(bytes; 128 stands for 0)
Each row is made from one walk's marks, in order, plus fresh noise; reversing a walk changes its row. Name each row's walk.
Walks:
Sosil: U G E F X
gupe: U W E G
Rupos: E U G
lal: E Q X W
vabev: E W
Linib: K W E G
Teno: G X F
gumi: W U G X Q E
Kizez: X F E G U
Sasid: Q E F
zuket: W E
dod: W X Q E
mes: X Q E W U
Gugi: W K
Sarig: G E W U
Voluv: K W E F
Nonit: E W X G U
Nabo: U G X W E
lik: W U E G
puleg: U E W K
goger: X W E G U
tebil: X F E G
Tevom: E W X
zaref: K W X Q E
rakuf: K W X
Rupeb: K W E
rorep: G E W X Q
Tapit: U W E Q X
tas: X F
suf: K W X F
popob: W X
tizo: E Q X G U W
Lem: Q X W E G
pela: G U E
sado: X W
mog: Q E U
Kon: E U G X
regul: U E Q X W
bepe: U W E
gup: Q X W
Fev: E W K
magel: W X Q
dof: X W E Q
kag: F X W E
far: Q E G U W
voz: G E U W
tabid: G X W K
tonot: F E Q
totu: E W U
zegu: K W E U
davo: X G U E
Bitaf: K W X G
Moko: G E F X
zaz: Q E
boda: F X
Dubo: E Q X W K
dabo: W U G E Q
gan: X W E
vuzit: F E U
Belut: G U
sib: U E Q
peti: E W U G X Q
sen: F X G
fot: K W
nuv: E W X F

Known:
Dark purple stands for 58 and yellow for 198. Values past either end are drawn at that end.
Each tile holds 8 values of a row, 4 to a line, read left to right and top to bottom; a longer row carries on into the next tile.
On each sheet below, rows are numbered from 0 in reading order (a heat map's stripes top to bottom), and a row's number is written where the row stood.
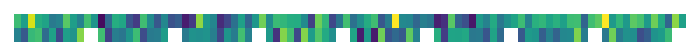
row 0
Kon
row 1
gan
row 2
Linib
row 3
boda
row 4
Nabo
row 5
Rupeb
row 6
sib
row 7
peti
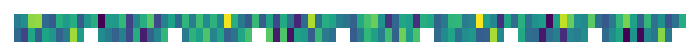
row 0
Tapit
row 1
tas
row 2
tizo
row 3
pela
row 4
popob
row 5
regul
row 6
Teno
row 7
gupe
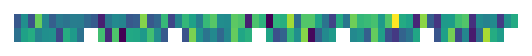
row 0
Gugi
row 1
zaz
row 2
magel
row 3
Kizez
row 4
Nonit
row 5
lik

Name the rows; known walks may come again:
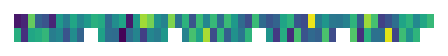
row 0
Rupeb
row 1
Teno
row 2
vabev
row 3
bepe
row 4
Moko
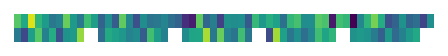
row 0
Kon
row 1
Gugi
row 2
fot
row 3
magel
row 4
tebil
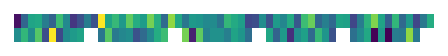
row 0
sado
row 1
peti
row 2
kag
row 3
mog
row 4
gupe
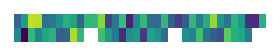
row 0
Sosil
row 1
tabid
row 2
sen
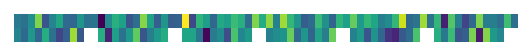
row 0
puleg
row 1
davo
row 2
rorep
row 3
Tevom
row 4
nuv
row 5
voz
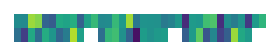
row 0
Tapit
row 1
Rupos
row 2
lik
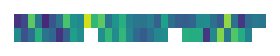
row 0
Voluv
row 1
Fev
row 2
gup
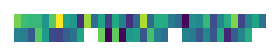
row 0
Nonit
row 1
pela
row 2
tas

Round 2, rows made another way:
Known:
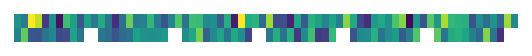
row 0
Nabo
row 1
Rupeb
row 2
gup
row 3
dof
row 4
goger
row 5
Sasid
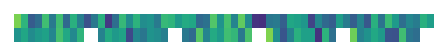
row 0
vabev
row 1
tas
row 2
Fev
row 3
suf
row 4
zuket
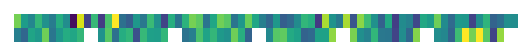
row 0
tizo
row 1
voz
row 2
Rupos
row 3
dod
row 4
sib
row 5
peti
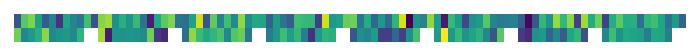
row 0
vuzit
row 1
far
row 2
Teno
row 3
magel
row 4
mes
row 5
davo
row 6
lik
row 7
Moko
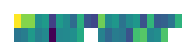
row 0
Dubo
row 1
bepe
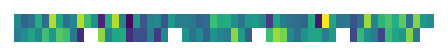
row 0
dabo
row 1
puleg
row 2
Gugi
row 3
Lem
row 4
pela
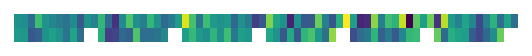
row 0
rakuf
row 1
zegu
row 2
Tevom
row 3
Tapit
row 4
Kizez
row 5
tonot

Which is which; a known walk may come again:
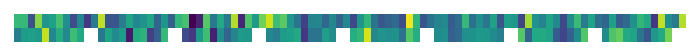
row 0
Nonit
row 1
gan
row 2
tebil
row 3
lal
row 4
kag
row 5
fot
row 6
tonot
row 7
dod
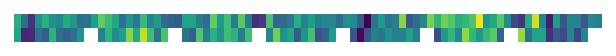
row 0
zegu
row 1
totu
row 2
Fev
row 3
sado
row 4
Linib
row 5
Kon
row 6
puleg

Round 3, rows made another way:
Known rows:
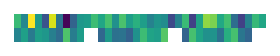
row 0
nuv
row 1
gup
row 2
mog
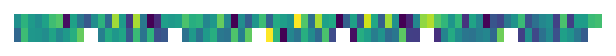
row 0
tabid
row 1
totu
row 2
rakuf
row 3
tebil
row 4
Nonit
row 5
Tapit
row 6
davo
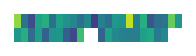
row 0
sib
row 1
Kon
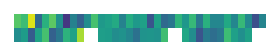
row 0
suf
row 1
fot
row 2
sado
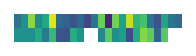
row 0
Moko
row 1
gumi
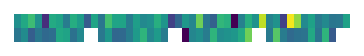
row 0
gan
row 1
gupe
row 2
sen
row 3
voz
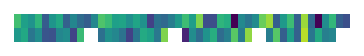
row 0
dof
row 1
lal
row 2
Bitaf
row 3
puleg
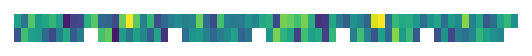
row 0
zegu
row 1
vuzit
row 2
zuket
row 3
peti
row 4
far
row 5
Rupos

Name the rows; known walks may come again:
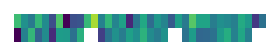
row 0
tizo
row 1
bepe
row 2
gupe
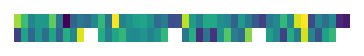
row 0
Dubo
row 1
Sasid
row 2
regul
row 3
Sosil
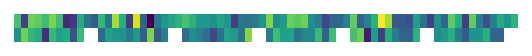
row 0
peti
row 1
Tevom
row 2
lal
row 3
magel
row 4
dabo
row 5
vabev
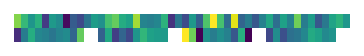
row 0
Tapit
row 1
Lem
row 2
Kizez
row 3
Rupos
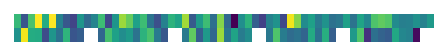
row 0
rorep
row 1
mog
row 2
puleg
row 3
voz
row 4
goger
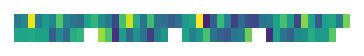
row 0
Teno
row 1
tonot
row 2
Voluv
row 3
kag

